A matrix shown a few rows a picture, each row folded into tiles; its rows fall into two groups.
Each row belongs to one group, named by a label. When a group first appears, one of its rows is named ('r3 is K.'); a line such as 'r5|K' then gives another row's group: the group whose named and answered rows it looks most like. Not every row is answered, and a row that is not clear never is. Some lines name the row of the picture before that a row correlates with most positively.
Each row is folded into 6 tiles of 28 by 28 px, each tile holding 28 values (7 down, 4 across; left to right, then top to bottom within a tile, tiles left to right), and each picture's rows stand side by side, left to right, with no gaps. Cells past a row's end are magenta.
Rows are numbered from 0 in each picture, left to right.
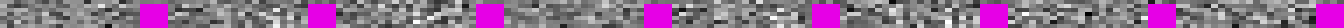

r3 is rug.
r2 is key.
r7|rug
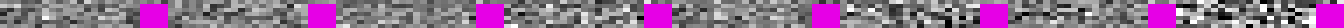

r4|rug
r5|rug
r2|key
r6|key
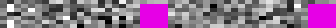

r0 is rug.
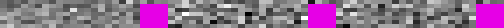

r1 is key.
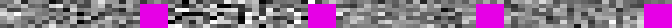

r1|key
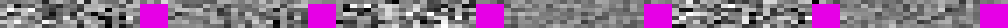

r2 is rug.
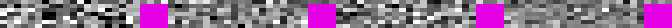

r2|key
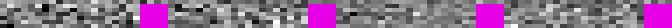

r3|key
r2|key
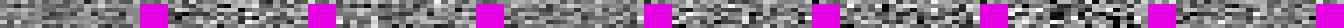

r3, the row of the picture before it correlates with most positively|0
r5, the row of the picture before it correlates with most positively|0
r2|rug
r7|key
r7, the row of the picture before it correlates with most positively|2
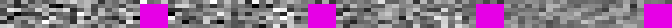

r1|rug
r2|rug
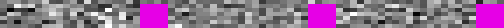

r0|rug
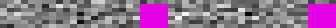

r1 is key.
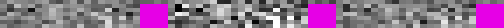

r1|rug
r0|rug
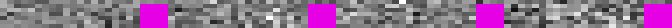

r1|rug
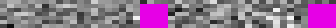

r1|rug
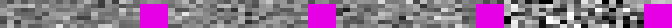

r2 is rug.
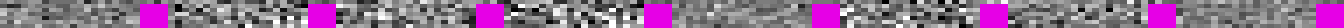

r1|rug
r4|key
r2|rug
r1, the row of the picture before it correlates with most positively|2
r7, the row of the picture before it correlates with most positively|2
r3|rug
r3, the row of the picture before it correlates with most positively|2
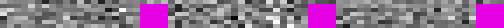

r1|rug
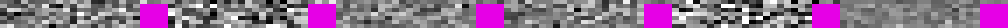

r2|key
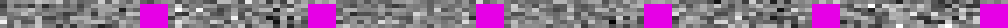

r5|rug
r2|key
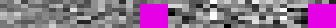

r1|rug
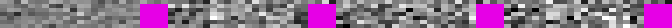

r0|key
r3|rug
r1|rug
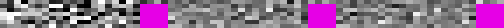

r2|key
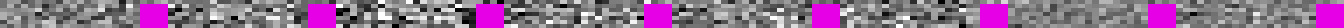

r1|rug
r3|key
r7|key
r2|rug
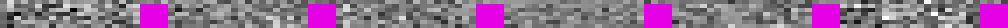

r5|rug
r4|rug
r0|key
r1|rug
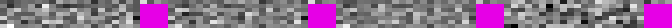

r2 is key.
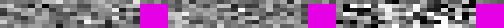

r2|rug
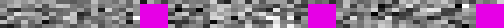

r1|rug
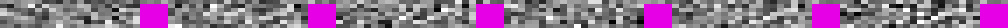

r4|key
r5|key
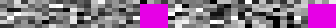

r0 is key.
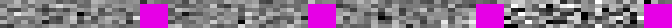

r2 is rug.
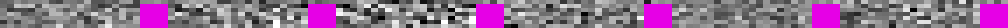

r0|rug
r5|key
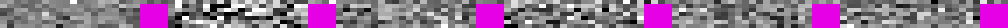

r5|key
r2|rug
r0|rug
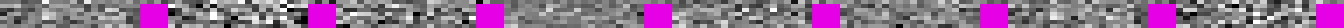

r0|rug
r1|rug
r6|rug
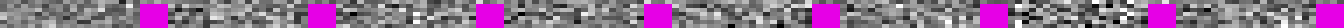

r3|key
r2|key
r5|rug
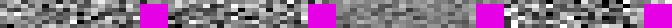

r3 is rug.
